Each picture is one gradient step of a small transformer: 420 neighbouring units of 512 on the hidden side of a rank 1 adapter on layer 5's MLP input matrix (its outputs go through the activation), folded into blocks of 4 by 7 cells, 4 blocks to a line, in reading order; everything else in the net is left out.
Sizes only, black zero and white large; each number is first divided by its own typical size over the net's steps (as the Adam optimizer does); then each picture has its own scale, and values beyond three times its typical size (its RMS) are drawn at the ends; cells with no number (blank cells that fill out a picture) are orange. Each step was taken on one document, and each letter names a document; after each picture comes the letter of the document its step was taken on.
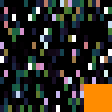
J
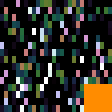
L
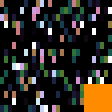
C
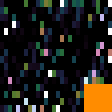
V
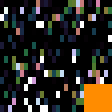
C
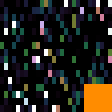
V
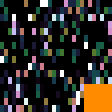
J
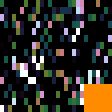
C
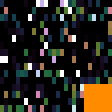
J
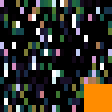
L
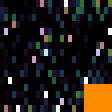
V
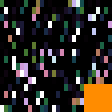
C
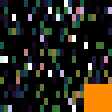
J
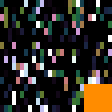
C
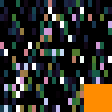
L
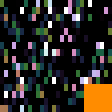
L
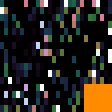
V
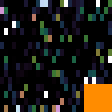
V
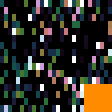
J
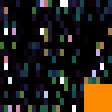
V
